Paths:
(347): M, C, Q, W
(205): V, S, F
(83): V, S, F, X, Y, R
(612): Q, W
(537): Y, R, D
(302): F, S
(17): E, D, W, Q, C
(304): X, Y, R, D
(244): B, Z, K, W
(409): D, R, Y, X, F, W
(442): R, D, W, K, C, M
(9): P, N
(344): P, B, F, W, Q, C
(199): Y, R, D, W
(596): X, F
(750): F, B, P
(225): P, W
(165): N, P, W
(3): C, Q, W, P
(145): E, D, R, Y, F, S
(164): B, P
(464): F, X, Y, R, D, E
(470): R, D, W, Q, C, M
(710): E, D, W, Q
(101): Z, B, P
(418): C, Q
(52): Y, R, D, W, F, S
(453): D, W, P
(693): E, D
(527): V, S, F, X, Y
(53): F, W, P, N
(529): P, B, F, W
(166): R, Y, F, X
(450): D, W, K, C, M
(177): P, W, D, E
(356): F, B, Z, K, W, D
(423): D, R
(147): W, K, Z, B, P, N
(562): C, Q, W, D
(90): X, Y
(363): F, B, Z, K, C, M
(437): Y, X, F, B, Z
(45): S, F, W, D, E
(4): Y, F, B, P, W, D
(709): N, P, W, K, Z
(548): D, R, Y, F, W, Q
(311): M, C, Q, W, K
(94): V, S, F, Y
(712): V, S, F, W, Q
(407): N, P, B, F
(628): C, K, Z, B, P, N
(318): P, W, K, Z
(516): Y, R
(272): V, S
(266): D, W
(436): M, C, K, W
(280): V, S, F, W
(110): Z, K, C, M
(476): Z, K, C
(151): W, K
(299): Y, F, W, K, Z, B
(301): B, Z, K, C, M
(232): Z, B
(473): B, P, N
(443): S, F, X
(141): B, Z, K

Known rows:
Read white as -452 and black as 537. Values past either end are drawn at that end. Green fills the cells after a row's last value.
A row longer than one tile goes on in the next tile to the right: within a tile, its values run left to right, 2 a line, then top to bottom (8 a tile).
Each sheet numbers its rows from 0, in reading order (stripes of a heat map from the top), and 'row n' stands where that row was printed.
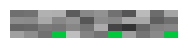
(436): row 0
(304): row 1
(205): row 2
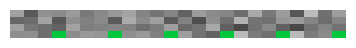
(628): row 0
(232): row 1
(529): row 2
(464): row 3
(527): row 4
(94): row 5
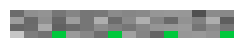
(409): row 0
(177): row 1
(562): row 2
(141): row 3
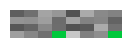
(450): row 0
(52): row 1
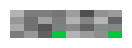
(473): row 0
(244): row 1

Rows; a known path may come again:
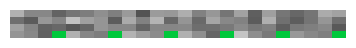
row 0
(9)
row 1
(266)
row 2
(244)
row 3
(165)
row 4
(709)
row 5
(110)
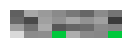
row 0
(516)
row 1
(356)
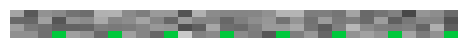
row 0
(628)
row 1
(436)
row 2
(562)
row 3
(52)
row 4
(17)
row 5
(473)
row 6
(101)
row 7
(423)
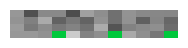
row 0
(141)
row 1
(537)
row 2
(437)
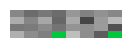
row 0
(453)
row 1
(90)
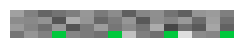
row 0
(750)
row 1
(443)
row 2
(304)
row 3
(199)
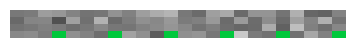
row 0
(363)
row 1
(177)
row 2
(347)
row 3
(301)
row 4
(409)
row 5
(164)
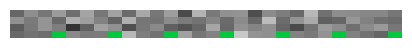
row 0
(693)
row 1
(45)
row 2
(527)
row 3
(145)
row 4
(318)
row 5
(302)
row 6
(596)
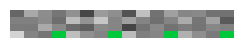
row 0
(548)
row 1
(151)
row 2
(94)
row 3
(4)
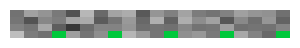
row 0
(166)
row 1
(205)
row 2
(147)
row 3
(529)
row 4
(53)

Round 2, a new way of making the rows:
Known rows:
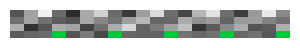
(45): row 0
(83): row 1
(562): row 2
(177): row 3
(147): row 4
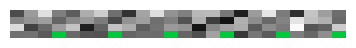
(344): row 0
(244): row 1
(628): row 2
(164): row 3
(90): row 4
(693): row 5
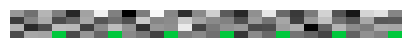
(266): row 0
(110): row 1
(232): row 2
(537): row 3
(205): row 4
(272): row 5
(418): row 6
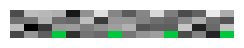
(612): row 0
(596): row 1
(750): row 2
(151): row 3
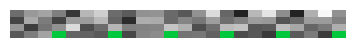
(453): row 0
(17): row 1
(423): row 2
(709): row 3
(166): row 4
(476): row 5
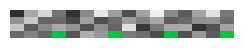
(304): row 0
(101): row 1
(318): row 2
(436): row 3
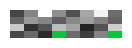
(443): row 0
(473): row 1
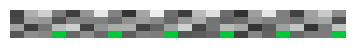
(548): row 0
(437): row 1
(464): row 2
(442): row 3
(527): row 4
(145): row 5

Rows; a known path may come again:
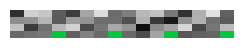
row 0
(710)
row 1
(363)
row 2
(164)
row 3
(470)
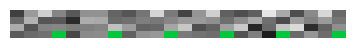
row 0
(3)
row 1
(423)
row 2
(407)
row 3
(4)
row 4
(151)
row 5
(199)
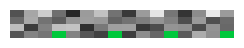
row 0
(450)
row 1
(299)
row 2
(94)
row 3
(101)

